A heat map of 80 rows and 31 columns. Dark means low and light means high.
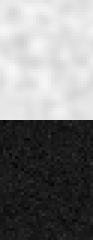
It is made of 2 by 1 panels. Panel 1,1: very high, blotchy, faint in contrast. Panel 2,1: very low, fine-grained, faint in contrast.
